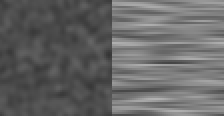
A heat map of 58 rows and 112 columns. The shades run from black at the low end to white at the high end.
The table splits into one row of 2 panels. Panel 1,1: low, blotchy, faint in contrast. Panel 1,2: middling, streaked across.
